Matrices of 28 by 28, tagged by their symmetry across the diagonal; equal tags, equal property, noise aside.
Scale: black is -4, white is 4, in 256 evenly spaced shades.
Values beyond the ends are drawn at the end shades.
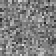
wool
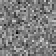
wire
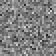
wire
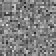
wool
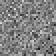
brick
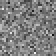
wool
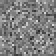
brick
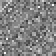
brick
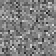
wool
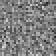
wool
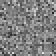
wool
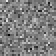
wire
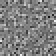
brick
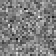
wool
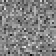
wire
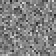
wire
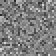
brick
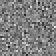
wool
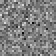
brick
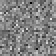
wire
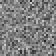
wire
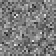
brick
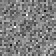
brick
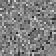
brick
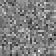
wool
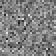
wire
